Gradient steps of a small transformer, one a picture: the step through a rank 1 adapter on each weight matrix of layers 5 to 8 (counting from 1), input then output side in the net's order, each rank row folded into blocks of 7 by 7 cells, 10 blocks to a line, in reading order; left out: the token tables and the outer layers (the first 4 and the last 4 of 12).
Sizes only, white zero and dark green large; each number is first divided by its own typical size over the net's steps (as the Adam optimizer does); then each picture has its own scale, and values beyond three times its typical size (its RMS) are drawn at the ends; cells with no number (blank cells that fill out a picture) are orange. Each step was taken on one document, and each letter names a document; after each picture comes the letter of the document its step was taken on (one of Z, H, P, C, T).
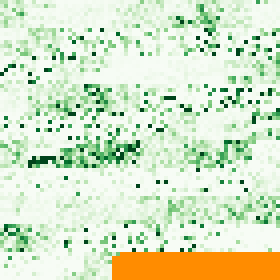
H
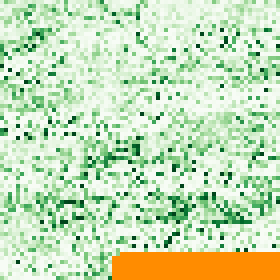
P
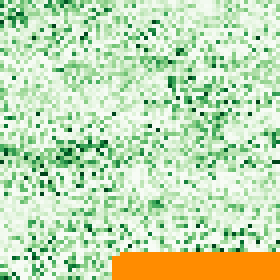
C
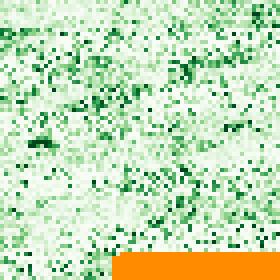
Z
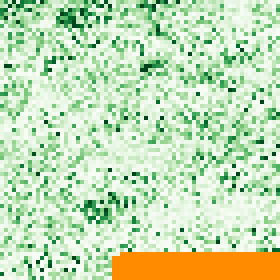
Z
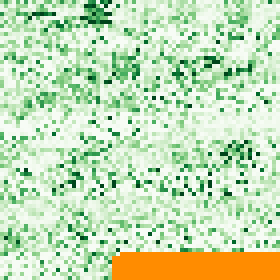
C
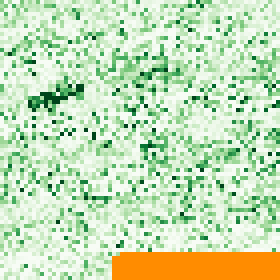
C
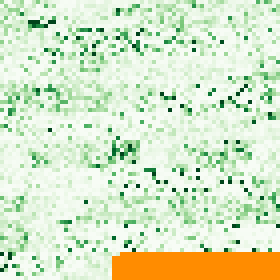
H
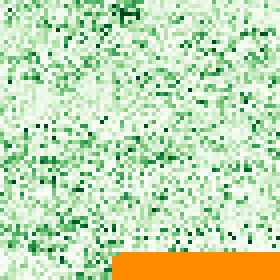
C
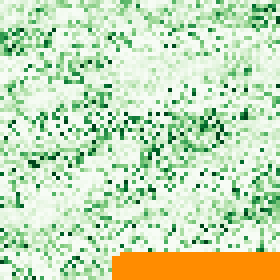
Z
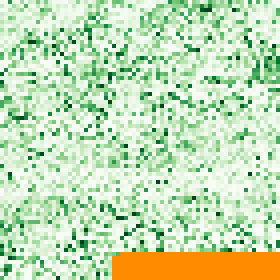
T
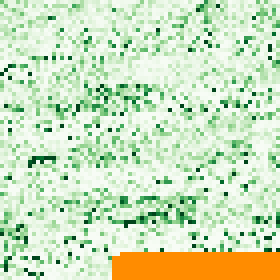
H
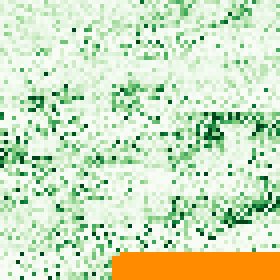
P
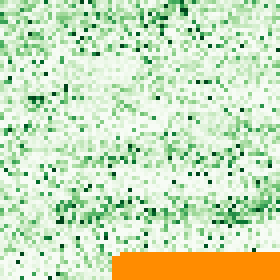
P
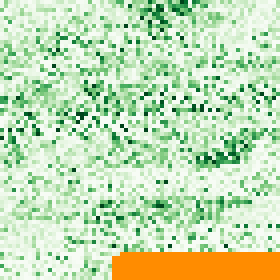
T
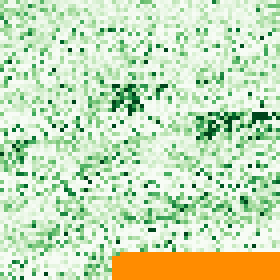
P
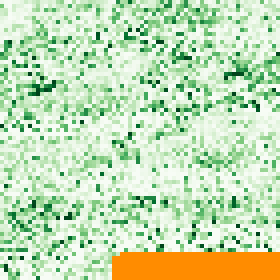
T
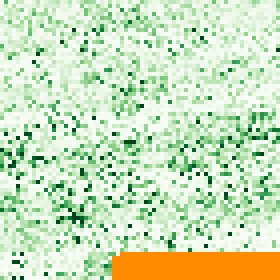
P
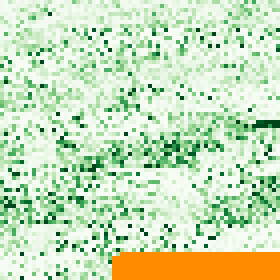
P
